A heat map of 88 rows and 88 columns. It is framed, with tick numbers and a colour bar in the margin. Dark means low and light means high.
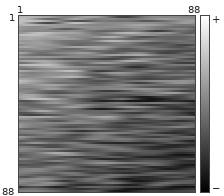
Slope: up to the top left. Ninth with the highest average: top left. Histogram: bell-shaped. Mirror symmetry: none. Grain: streaks across.
